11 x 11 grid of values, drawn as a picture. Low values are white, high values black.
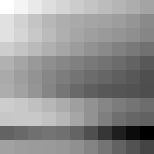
The grain runs across in streaks. The top left is the ninth with the lowest average. Neither half mirrors the other. Values rise toward the bottom right.
